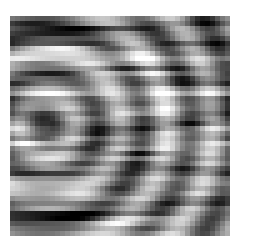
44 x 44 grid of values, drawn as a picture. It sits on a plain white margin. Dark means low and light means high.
Average level on the scale: 50%. Rings: centred on the middle left. Slope: none. Grain: streaks across.
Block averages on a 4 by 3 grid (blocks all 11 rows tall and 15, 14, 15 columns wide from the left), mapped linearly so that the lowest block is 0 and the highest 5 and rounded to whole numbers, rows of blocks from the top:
140
243
405
242
